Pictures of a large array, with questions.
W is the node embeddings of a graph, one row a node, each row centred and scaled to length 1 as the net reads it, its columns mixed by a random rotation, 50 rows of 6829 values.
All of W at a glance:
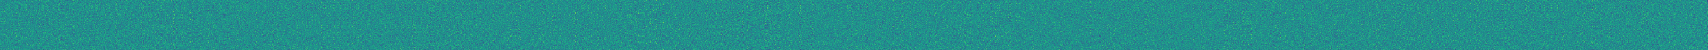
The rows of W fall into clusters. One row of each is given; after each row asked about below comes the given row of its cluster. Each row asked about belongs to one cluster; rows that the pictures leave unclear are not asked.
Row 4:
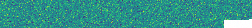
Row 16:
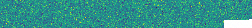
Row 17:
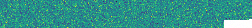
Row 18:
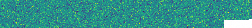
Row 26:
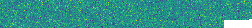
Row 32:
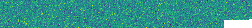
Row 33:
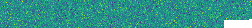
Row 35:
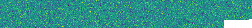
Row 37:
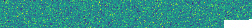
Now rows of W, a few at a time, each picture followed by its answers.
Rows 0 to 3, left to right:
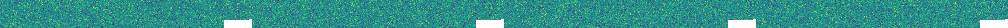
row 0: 26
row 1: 33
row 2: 32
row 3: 16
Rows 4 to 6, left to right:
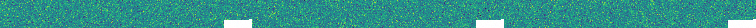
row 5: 37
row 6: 33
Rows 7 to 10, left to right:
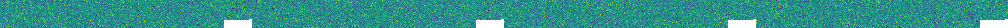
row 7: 37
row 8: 37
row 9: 26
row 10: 37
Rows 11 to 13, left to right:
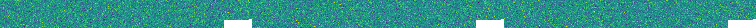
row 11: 18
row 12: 35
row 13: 35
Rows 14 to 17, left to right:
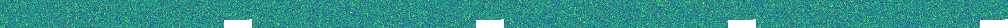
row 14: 17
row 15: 33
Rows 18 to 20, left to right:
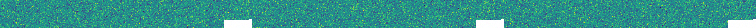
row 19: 35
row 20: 16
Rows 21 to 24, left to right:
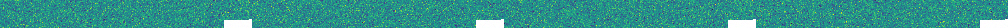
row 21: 18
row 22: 4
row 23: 18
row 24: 4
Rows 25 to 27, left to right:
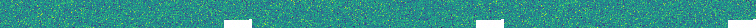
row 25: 32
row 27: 32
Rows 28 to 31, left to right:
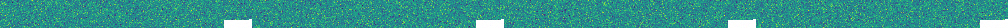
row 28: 4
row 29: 35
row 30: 33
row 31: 17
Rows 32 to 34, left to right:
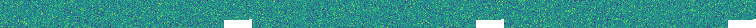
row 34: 18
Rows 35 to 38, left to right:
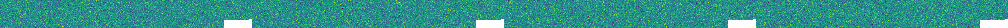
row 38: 4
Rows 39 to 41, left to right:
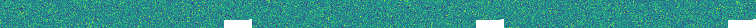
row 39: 37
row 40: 16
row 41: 35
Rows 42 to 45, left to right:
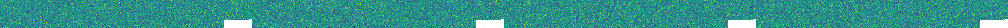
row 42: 35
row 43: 26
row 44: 17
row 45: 17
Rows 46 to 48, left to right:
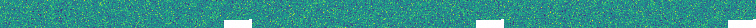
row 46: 33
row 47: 32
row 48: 33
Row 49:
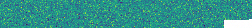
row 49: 4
